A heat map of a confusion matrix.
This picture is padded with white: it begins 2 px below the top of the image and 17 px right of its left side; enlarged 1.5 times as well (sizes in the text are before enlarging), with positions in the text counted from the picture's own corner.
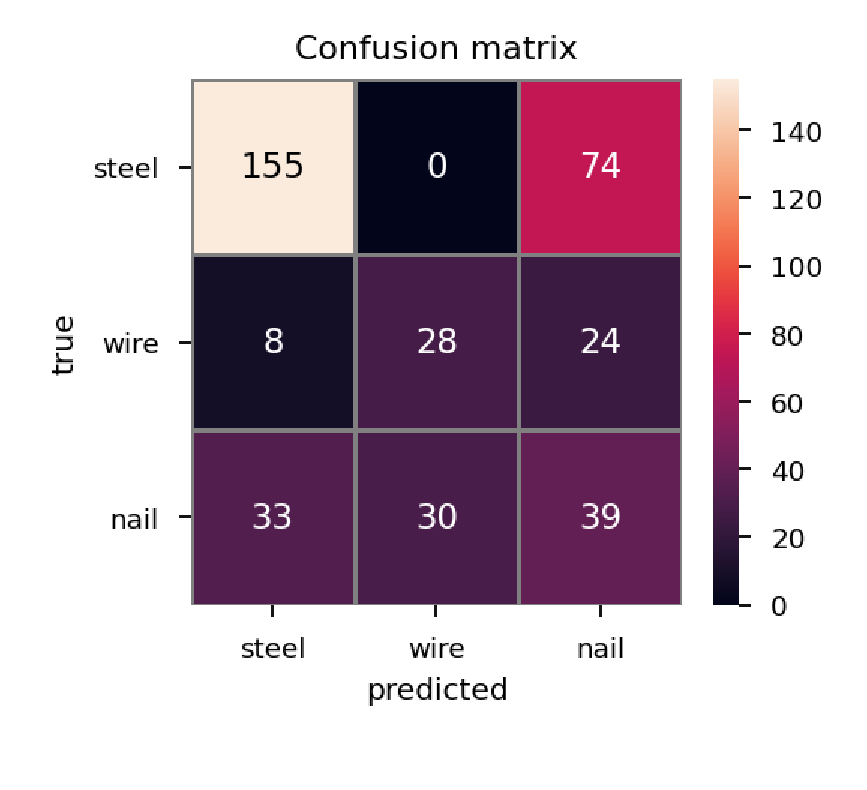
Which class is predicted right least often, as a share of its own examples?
nail
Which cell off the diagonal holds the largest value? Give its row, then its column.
steel, nail
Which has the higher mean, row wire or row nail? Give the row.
nail
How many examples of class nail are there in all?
102
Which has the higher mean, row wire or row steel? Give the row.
steel
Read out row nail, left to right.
33 30 39
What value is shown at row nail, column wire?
30
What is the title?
Confusion matrix
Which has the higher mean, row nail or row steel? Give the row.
steel
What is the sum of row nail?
102
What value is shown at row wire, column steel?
8
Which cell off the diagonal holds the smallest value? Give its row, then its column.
steel, wire
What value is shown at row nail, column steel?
33
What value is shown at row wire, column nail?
24
